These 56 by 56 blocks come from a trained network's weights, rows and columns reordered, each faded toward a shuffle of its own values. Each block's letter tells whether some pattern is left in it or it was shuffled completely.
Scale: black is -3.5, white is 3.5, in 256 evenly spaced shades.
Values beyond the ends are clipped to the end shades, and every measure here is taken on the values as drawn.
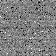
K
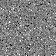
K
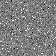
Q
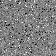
Q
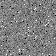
Q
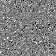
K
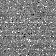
K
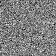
Q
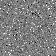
Q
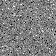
Q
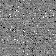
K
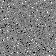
Q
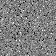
Q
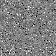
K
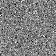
K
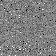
K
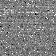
K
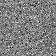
Q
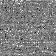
K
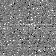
K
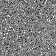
Q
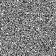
K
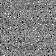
K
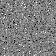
Q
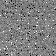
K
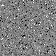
Q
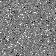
Q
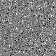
Q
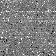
K
